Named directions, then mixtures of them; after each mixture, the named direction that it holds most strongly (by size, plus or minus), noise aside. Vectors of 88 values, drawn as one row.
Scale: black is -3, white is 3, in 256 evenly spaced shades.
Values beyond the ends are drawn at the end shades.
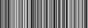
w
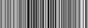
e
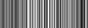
e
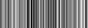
e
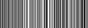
e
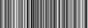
w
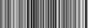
e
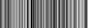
w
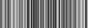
e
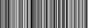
w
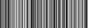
w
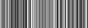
w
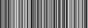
w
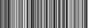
w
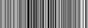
e
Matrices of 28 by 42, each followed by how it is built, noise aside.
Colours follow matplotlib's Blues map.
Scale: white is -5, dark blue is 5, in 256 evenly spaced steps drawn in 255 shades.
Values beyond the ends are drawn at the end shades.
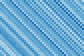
Toeplitz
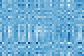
low rank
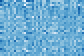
low rank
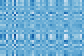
low rank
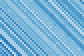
Toeplitz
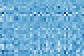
low rank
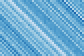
Toeplitz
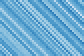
Toeplitz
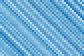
Toeplitz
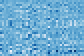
low rank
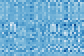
low rank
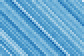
Toeplitz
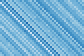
Toeplitz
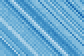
Toeplitz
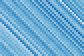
Toeplitz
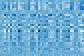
low rank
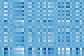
low rank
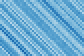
Toeplitz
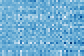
low rank
